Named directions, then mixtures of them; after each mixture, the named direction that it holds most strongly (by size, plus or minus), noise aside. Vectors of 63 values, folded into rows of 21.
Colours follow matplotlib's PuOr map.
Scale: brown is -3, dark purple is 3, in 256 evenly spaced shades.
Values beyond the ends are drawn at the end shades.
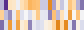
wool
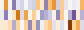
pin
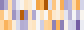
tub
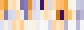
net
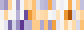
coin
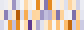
pin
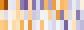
net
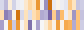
wool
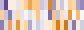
wool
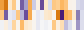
net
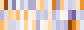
pin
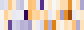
coin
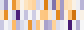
pin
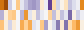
wool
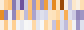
net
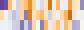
coin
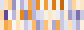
tub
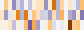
pin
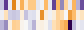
pin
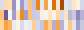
tub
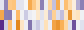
wool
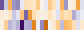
coin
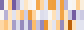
pin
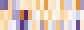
tub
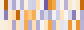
pin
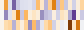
pin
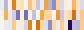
pin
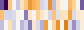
wool
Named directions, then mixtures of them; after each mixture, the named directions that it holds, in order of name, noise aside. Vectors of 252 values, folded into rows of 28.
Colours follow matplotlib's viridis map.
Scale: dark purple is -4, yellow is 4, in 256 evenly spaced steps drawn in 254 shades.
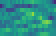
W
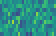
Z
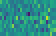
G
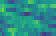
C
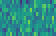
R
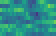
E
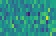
G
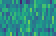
R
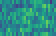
R, W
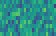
R, Z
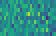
G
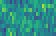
C, R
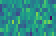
W, Z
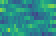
C, E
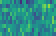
E, R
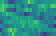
C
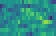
W, Z
